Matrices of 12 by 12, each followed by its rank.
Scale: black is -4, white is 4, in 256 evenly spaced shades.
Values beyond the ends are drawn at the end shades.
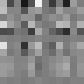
two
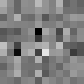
two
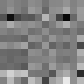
two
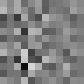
two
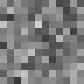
full rank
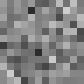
full rank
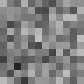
full rank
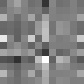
two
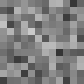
full rank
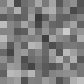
full rank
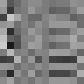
two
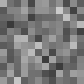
full rank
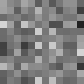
two
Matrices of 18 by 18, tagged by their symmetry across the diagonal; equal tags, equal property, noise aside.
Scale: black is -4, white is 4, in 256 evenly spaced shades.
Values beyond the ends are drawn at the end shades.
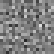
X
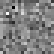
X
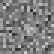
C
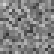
C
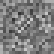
C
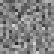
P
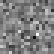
X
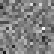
P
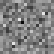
C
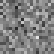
P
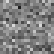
P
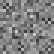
C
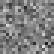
X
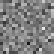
X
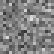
P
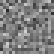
X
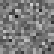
C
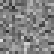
P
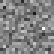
P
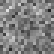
C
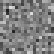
X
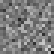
C
